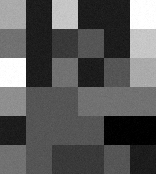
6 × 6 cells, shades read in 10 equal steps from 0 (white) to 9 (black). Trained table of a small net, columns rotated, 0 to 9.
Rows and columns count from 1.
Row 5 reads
8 6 6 6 9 9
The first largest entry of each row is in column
2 2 2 2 5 6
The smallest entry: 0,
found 2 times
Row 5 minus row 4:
4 0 0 1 4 4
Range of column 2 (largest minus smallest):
2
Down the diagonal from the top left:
3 8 5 5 9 8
